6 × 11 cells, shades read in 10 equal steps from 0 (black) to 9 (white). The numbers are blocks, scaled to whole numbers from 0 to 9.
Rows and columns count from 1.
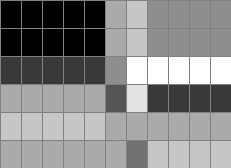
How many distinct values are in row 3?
3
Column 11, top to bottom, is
5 5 9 2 6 7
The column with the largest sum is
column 7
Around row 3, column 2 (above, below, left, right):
0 6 2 2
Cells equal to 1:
0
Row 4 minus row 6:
0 0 0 0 0 -3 4 -5 -5 -5 -5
